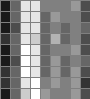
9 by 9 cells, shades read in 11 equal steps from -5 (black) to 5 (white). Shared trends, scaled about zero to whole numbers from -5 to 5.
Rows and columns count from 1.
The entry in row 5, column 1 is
-4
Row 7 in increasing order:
-3 -2 -1 -1 -1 1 1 4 5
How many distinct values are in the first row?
6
